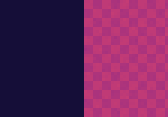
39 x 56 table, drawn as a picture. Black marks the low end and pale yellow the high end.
It is made of 1 by 2 panels. Panel 1,1: very low, flat. Panel 1,2: middling, checkered, faint in contrast.
